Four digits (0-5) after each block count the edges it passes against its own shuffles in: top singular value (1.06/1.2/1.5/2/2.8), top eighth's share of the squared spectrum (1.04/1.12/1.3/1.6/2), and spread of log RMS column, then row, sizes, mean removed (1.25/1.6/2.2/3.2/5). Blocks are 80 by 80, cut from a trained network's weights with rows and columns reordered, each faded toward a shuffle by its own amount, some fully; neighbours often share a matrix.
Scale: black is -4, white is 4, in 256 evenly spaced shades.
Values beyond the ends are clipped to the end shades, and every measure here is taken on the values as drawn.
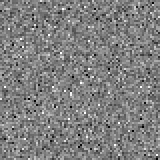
1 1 0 0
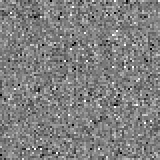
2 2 0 2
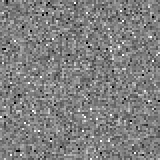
0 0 0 0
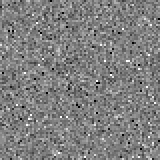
0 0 0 0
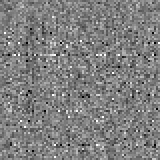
3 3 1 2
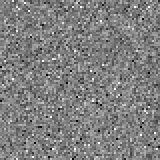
0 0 0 0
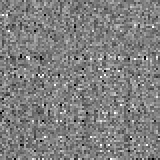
3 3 1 3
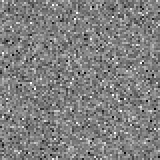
0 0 0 0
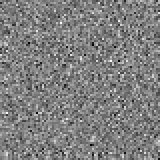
3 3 2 1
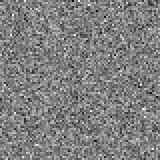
0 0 0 0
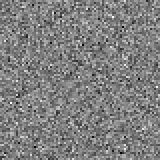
1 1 0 0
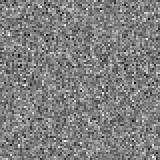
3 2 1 1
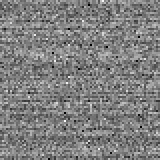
3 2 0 0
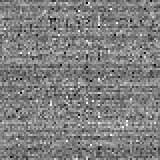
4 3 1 1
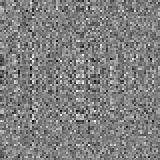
4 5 3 3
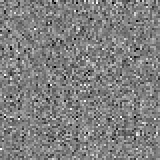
4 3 2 2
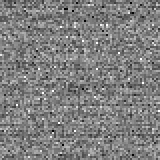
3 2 0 0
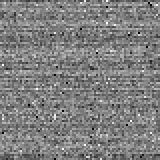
4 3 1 1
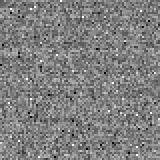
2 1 0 0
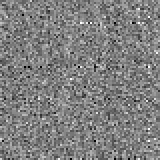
2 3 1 2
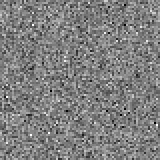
1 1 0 0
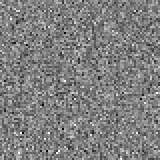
2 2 0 1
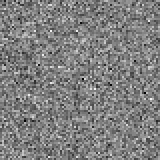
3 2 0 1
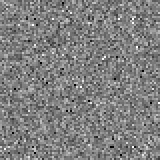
1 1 0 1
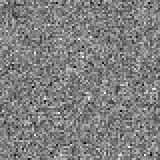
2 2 0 0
